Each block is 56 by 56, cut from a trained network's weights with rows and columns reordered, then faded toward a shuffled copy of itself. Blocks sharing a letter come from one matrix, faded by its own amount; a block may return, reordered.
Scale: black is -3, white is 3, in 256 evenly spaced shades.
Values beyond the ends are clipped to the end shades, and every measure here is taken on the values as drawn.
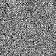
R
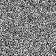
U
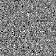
R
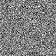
R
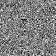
R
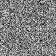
U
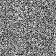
U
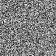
U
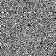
R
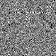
R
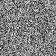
U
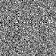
R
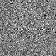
R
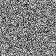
U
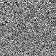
R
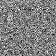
R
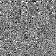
R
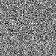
R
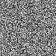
U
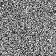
U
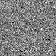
R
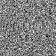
R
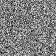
U
